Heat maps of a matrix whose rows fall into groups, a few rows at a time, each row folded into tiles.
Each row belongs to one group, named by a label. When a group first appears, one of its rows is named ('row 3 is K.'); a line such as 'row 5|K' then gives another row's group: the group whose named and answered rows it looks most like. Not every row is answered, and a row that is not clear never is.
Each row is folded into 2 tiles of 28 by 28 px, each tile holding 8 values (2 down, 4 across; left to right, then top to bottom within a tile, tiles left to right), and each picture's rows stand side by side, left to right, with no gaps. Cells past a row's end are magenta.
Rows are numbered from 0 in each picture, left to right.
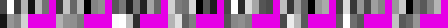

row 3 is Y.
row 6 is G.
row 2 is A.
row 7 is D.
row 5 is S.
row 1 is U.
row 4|G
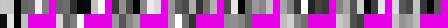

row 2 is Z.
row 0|G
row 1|Z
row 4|D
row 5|Y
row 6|U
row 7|Y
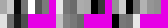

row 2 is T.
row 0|D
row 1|Y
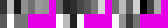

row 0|G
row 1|Z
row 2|U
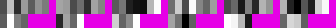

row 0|G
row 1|T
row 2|Z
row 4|A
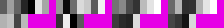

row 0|Z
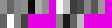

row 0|S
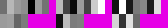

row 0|U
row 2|D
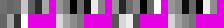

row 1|A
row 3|A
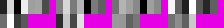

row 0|G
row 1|T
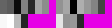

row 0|A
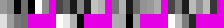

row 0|A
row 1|A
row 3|A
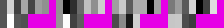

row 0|G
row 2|T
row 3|U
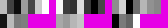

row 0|S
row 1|Y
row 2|T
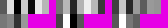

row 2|G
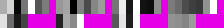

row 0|D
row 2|T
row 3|Z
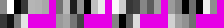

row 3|A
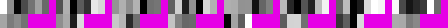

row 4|T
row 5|S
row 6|Z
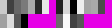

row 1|G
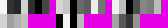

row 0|Y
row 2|D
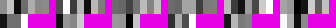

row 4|S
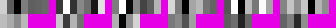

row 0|Y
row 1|D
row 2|D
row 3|Y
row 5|U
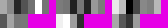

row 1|A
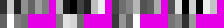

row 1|S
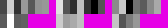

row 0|G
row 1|Y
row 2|D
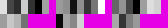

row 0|Y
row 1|T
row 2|Z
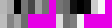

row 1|Z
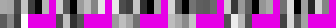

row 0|T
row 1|S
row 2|Y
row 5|G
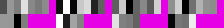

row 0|U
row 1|D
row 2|D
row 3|T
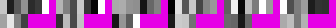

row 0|S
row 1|T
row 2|T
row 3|G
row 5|Y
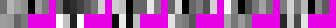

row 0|U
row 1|Z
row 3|D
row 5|T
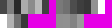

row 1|Z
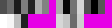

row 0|A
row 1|Y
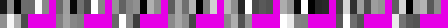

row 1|A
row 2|S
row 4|Y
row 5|Y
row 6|G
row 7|D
